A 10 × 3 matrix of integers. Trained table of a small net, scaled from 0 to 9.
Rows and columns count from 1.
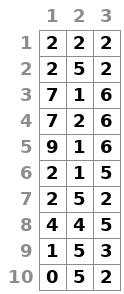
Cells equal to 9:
1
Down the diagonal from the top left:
2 5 6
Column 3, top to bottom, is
2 2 6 6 6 5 2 5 3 2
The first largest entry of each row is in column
1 2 1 1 1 3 2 3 2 2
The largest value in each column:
9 5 6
